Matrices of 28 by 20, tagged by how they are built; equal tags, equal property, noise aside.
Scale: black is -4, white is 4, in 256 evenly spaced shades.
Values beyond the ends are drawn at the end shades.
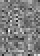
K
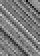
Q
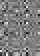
K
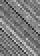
Q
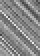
Q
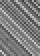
Q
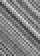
Q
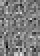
K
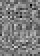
K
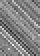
Q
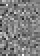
K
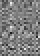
K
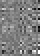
K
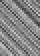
Q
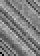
Q
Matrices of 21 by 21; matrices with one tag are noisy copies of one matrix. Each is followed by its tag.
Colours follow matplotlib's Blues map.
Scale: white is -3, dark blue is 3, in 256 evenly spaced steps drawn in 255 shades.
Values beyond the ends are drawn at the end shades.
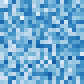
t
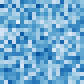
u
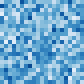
u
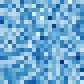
u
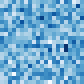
t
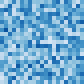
t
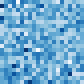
u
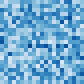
t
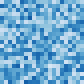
u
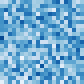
t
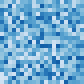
t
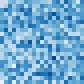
t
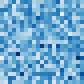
t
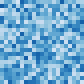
u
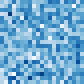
t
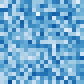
t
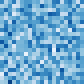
t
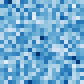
u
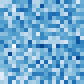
t
